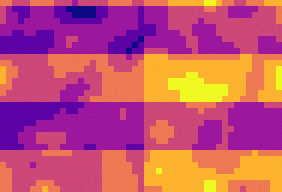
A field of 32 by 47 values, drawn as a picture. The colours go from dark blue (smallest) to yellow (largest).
The ninth with the highest average is the middle right. A vertical seam about 50% of the way across splits the table, and the right part is higher. The ninth with the lowest average is the top left. On average the colour sits 50% of the way up the scale. Stripes running across repeat 2 times from top to bottom.
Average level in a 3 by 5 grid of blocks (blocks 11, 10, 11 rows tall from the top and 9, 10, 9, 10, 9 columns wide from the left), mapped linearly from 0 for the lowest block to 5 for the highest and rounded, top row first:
0 0 0 2 2
1 1 3 5 3
1 2 3 4 3
